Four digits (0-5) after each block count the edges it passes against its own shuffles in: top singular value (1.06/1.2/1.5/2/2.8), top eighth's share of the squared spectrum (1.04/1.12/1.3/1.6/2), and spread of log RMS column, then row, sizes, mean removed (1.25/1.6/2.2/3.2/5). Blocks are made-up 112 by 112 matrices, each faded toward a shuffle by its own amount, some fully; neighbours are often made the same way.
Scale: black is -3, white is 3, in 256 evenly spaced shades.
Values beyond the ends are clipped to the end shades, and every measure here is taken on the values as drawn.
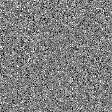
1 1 2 0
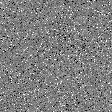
0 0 0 0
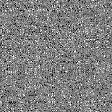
4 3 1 2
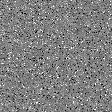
2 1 0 0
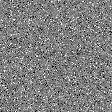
2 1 0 0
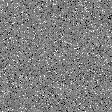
1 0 0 0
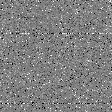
2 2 0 1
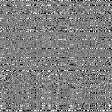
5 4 2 4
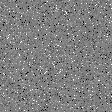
0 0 0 0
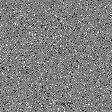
1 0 0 0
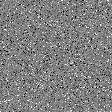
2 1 0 1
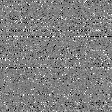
4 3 0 3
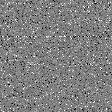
3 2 1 1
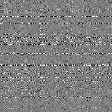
5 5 2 4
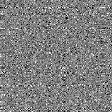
4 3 2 2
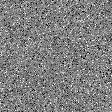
2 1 0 0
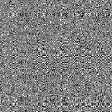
5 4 3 3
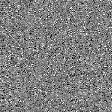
4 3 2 2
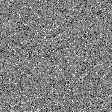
3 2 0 0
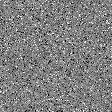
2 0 0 0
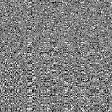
5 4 3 3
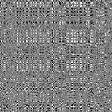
5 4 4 4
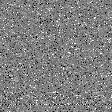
1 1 0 2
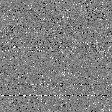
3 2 0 2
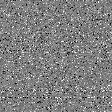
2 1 0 2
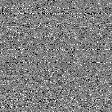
3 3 0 3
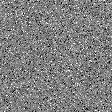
0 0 0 0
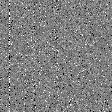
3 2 2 0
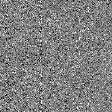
1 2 3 0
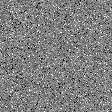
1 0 0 0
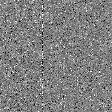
2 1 2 0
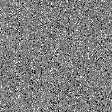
1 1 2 0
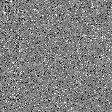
2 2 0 0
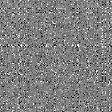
4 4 3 3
